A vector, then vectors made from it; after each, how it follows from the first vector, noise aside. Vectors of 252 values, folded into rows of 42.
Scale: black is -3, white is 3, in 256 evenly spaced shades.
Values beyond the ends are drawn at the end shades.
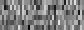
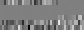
partly zeroed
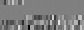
partly zeroed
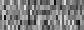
reversed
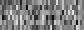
wrapped around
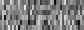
reversed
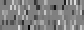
partly zeroed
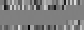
partly zeroed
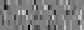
partly zeroed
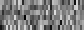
wrapped around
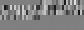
partly zeroed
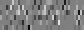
partly zeroed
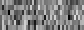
wrapped around
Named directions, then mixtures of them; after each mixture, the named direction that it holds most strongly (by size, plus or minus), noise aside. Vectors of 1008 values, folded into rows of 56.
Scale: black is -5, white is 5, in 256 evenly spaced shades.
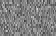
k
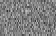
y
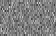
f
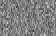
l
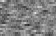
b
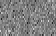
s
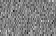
s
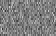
f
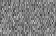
f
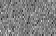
s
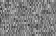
k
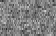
b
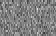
k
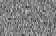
y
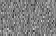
s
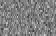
l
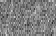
s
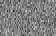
y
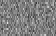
l
